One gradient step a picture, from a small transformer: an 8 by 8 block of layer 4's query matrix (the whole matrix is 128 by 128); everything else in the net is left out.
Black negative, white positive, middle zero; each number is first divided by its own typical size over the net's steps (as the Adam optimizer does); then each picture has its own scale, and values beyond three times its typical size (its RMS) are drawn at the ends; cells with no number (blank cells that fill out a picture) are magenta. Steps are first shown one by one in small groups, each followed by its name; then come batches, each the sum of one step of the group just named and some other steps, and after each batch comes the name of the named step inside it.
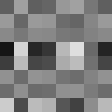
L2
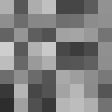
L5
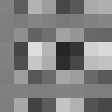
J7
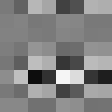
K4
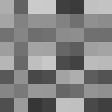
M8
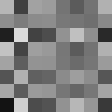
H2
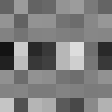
L2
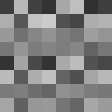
M8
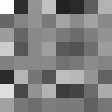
M8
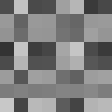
L2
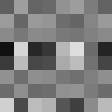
L2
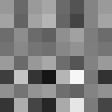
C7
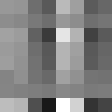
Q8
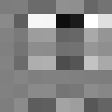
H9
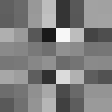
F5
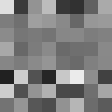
C7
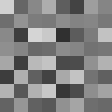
C7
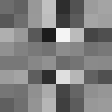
F5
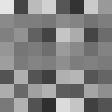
Q8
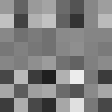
C7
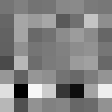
H9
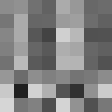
Q8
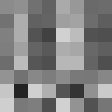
Q8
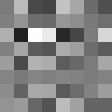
Q8
